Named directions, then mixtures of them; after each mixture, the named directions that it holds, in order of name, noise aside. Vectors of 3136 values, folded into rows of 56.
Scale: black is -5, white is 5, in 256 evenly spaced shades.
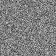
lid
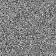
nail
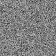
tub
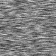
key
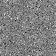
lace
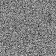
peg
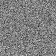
peg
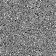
lace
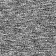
key, lid, tub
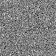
lace, tub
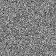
lid, nail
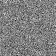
lace, lid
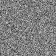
lid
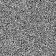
lace, tub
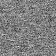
key, peg, tub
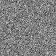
lid, nail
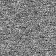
key, lid, nail
